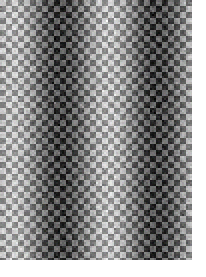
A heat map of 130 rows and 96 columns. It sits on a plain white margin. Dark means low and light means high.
Stripes: upright, repeating 2 times. Average level on the scale: 50%. Seam: none.
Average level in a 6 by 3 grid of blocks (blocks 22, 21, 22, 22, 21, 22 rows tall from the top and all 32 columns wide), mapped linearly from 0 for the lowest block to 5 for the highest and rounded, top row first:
450
450
450
450
450
450
